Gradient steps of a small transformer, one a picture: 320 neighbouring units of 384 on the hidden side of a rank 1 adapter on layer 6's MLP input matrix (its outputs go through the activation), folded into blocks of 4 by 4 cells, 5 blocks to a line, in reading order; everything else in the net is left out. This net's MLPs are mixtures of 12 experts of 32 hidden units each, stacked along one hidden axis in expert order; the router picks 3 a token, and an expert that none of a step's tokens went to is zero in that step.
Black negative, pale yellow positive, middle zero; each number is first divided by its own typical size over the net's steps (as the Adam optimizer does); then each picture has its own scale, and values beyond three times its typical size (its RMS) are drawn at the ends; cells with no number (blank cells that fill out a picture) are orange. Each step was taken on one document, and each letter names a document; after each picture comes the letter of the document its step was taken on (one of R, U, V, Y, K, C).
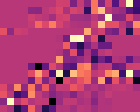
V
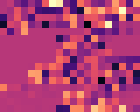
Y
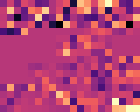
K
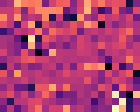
K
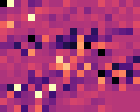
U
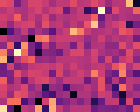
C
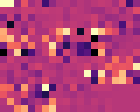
V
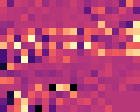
U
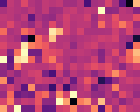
C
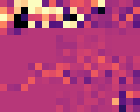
K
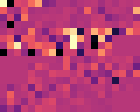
V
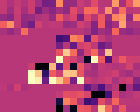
Y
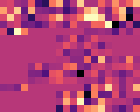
Y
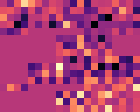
Y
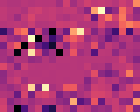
C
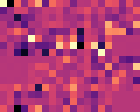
V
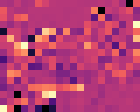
C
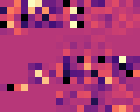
K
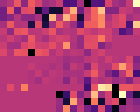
K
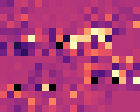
V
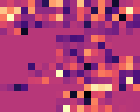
Y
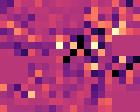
V
